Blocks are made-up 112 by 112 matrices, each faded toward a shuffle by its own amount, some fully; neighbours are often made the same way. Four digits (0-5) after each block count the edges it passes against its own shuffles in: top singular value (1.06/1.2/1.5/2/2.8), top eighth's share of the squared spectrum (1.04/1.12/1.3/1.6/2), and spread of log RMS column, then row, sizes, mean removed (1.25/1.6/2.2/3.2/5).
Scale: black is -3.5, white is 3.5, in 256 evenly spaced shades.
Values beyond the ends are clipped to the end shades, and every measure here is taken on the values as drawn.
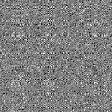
5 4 3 3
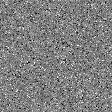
2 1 0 0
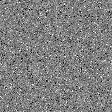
0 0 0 0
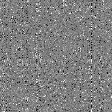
4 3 2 1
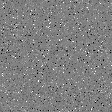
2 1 0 1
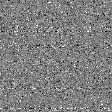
2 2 0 3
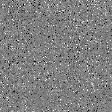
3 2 2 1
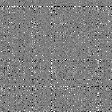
4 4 3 3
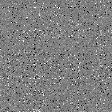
3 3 2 2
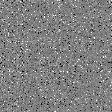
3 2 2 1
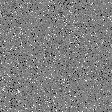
1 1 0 0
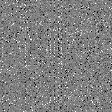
4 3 2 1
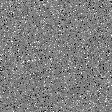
1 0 0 0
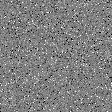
2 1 0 0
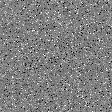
1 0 0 0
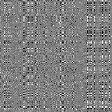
5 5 4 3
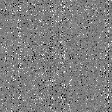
3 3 3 2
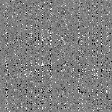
3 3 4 2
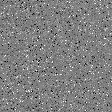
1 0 0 0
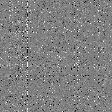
3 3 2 2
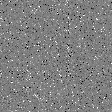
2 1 1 0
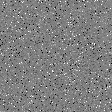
0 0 0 0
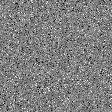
0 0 0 0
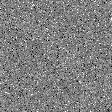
0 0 0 0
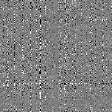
3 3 4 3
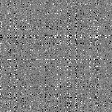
2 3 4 3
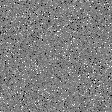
0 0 0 0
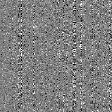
4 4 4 1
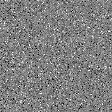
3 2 1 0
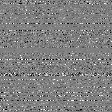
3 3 0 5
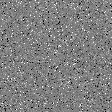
0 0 0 0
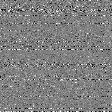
2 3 0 4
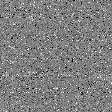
1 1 0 2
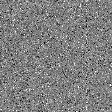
1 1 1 0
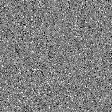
0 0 1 0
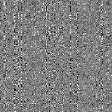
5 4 4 2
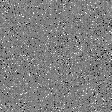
3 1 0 0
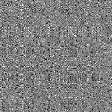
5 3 2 2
